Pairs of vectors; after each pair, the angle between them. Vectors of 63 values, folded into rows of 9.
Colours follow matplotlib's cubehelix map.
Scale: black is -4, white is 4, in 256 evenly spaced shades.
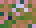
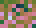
nearly opposite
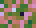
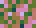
nearly opposite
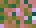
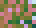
partly aligned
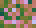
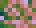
nearly parallel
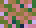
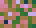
orthogonal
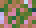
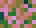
nearly opposite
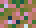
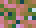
partly aligned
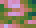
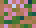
partly aligned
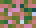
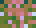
partly aligned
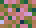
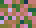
nearly parallel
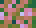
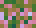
partly aligned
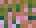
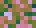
orthogonal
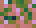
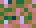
nearly parallel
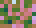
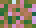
nearly parallel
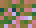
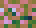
nearly opposite
